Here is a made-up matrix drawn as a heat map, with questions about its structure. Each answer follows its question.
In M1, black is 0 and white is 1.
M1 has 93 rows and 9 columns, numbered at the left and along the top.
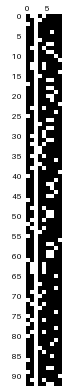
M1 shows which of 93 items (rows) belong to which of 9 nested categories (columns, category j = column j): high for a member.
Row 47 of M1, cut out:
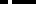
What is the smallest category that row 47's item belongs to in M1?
2
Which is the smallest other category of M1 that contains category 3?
2
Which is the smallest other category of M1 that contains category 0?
2
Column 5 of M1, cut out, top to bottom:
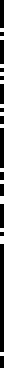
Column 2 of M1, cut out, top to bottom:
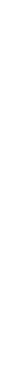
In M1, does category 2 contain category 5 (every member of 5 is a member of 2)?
yes
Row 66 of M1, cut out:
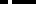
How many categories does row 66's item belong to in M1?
1
